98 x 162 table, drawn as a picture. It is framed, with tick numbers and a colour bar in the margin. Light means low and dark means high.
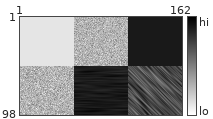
It is made of 2 by 3 panels. Panel 1,1: very low, flat. Panel 1,2: low, fine-grained. Panel 1,3: very high, flat. Panel 2,1: low, fine-grained. Panel 2,2: very high, streaked across, faint in contrast. Panel 2,3: high, slanting down to the right.
